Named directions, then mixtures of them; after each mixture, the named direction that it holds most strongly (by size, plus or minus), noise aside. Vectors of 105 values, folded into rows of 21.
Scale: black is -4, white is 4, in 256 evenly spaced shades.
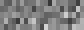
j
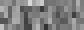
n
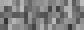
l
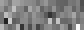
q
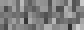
l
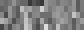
n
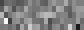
q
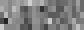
n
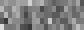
n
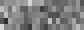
n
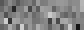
q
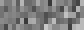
j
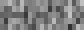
l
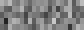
l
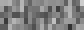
l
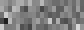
q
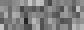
n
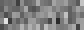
q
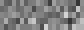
j
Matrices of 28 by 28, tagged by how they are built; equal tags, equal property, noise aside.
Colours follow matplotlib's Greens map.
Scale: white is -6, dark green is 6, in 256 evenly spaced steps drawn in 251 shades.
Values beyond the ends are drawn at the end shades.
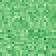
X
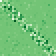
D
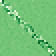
D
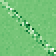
D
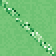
D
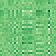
X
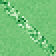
D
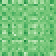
X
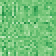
X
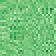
X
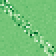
D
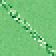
D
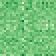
X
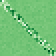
D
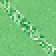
D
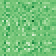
X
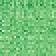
X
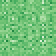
X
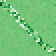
D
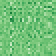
X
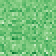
X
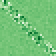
D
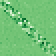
D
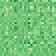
X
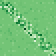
D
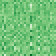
X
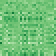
X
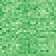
X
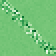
D
